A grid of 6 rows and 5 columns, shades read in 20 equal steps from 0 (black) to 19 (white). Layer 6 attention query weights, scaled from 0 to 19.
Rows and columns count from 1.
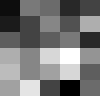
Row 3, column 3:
7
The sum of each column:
49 56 58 53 47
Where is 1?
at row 1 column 1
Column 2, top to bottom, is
9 5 5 10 10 17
